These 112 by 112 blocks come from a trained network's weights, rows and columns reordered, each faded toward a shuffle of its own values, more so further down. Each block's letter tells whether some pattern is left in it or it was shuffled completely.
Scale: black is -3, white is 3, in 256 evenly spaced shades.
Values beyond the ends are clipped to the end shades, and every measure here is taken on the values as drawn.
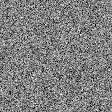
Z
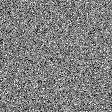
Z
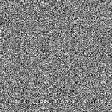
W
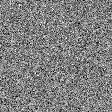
Z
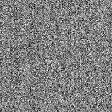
W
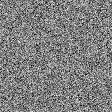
Z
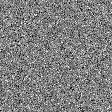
Z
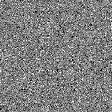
W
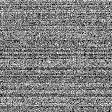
W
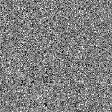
W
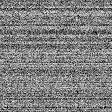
W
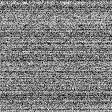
W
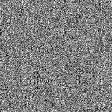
W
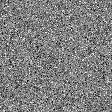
Z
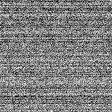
W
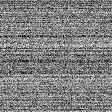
W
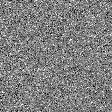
Z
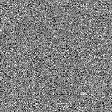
W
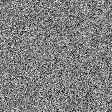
Z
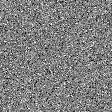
Z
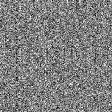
W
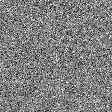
Z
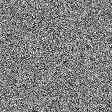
Z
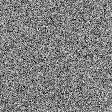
Z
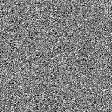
W
